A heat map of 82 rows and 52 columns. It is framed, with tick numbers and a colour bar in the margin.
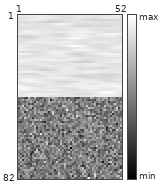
The table splits into 2 rows of 1 panel. Panel 1,1: very high, streaked across, faint in contrast. Panel 2,1: middling, fine-grained, strong in contrast.
